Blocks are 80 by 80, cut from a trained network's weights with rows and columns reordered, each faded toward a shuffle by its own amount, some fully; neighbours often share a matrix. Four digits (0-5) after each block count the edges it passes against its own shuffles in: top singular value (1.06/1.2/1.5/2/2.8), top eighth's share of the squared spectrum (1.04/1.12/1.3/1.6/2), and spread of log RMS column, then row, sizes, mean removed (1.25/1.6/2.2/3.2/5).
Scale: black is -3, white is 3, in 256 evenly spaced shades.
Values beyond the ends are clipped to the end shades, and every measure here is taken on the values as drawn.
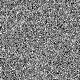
0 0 0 0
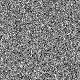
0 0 0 0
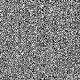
3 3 1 1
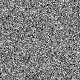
0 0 0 0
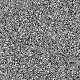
1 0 0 0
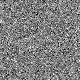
1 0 0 0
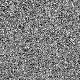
2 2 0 1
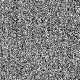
2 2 0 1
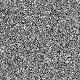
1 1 0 0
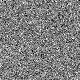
0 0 0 0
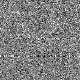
3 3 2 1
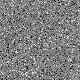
1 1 0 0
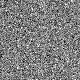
1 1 0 0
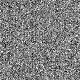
2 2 0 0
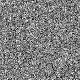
1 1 0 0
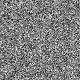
2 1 0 0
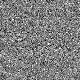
2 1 0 0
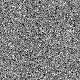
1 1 0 0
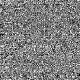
3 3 1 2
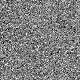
2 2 0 0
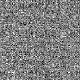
3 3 2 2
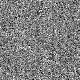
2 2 0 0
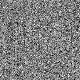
2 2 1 0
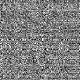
4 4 2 2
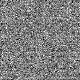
3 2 1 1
